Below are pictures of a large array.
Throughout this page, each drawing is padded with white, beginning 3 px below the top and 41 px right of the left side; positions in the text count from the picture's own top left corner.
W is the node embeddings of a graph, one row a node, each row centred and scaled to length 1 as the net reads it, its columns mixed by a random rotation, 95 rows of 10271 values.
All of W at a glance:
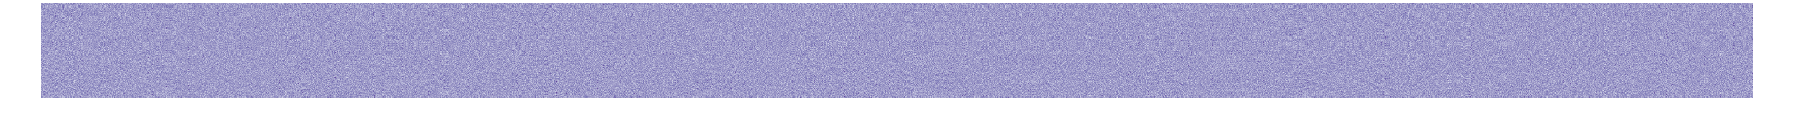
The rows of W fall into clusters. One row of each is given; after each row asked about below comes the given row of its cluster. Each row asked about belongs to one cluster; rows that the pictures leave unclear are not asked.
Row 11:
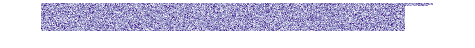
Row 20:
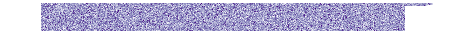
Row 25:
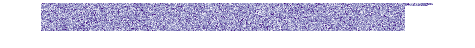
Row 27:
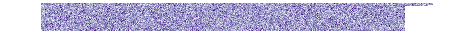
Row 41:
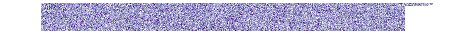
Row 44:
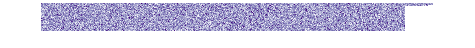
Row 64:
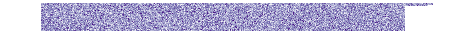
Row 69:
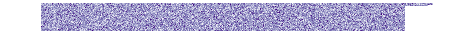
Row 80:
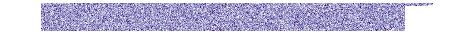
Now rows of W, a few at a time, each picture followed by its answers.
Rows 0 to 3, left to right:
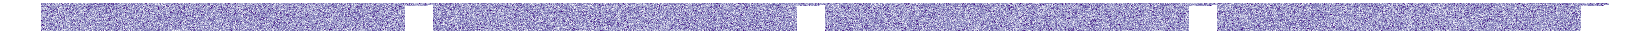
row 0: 44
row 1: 64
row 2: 25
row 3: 25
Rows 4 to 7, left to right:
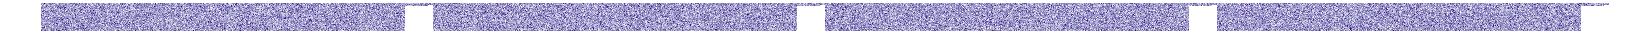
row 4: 25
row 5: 11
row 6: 64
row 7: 69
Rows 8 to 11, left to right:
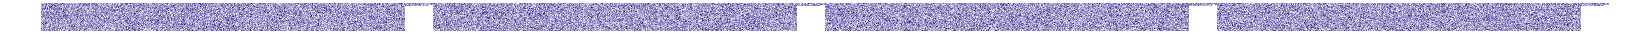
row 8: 41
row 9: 11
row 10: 80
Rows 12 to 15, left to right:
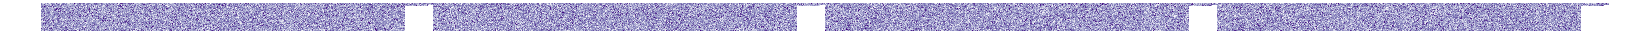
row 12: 80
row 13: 44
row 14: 25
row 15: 25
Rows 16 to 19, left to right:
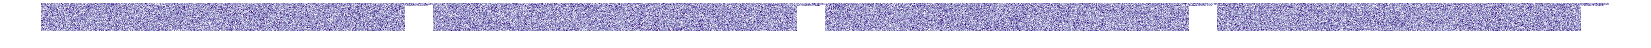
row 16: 44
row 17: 25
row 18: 41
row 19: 64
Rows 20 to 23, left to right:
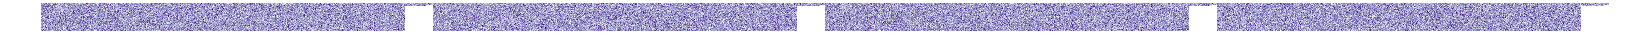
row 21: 69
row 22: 20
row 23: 44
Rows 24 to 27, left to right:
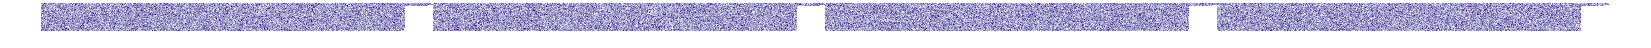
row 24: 25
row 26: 11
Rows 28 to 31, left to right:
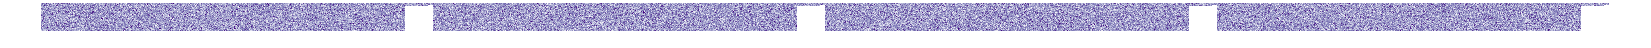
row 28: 11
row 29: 44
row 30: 69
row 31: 11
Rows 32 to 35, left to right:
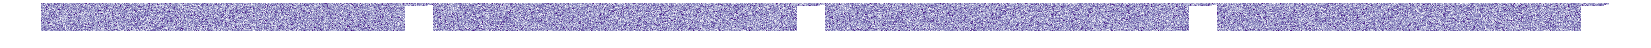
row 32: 64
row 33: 20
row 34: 20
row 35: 20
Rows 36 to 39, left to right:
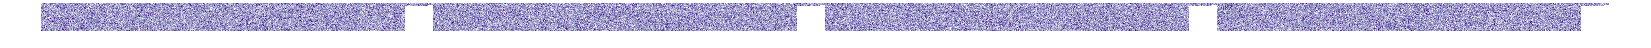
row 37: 69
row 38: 64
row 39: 41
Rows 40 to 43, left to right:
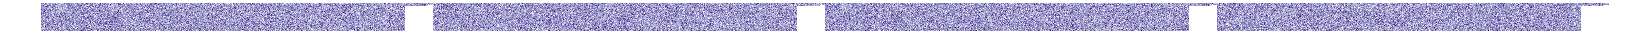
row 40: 20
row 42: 20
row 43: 64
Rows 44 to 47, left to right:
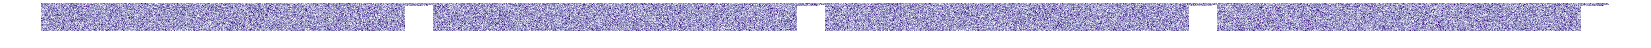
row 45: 20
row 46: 44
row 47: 25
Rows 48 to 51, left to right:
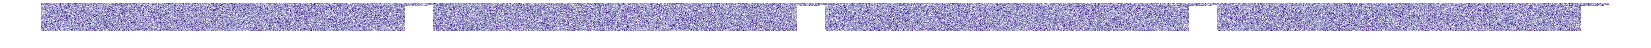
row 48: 27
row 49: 64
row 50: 27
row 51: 27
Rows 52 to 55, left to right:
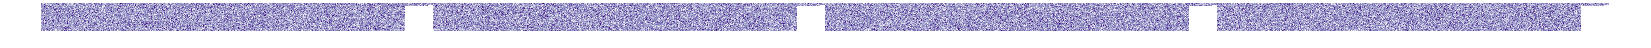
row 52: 80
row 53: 11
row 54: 69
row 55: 44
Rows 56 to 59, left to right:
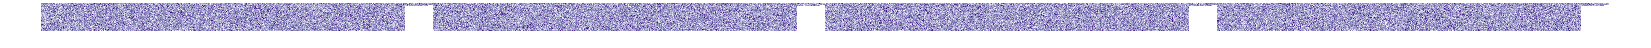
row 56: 44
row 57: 11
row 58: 25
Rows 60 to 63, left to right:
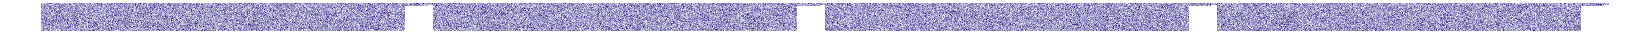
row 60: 80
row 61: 11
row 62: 64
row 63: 20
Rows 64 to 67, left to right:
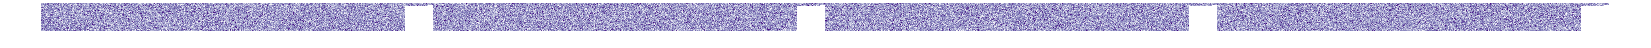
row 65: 80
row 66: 44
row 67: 27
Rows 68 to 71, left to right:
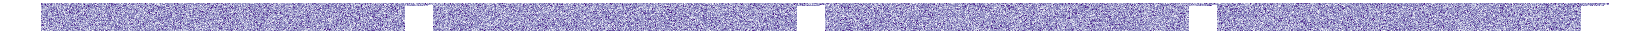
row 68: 44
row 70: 25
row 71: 80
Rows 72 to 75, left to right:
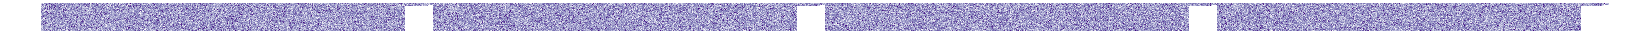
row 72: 41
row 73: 20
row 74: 64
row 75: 20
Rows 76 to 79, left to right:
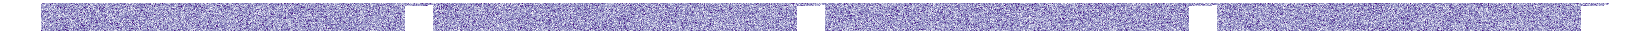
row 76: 25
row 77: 41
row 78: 27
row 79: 41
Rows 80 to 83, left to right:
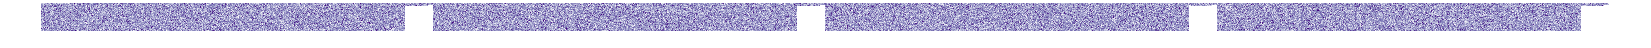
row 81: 69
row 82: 44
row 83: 25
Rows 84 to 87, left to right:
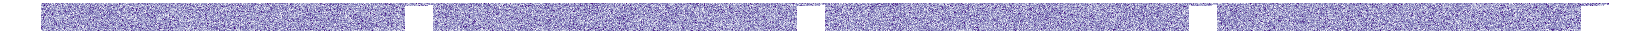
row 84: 11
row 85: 41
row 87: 80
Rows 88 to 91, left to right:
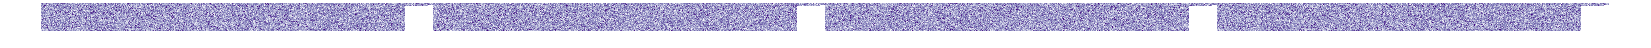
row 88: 11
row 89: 27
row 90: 27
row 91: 11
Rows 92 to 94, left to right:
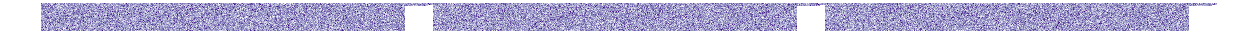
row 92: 20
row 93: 44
